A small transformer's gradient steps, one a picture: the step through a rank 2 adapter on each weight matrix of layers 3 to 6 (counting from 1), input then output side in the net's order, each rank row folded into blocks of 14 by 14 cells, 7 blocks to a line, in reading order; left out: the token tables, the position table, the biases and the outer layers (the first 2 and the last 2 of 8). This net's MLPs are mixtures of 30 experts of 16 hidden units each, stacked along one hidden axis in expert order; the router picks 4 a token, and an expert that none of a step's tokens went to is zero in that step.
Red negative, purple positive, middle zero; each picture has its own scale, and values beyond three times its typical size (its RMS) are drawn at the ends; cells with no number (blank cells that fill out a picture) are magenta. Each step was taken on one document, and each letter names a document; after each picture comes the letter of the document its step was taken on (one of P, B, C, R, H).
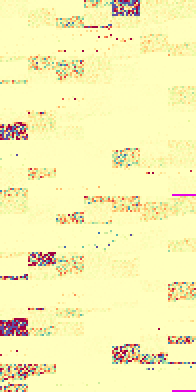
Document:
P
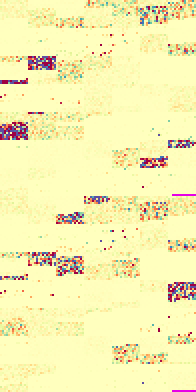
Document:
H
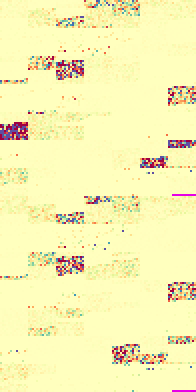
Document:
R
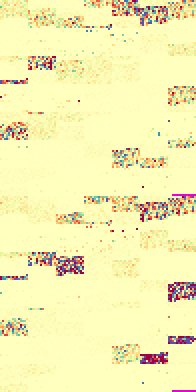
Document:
H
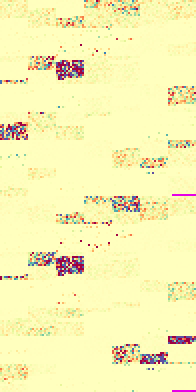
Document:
R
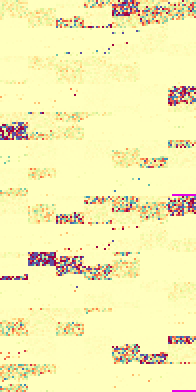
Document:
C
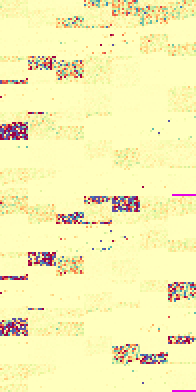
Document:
H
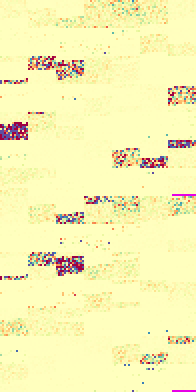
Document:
R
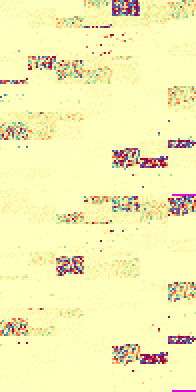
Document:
H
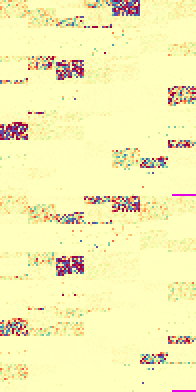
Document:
P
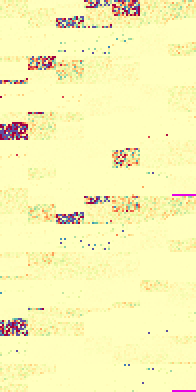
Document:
R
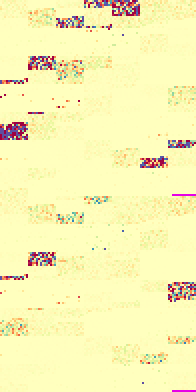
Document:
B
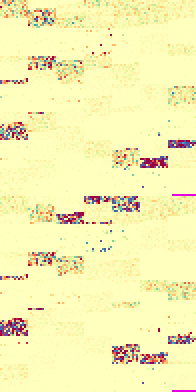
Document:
H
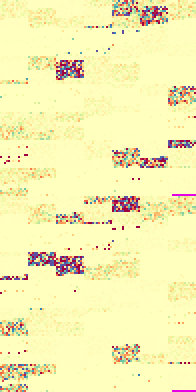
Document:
C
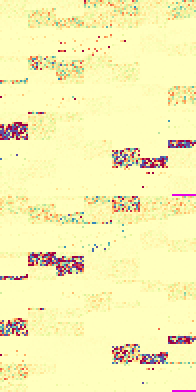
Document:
P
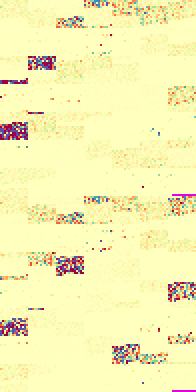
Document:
H
